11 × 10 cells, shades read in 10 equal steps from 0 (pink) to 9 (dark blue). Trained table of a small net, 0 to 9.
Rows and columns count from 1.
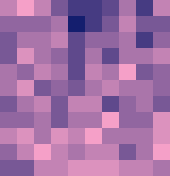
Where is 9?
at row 2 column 5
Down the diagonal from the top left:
2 4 3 4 6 3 6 4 3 0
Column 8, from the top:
3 2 3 3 0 3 4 4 3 5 2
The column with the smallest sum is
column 2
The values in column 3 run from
0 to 5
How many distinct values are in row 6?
5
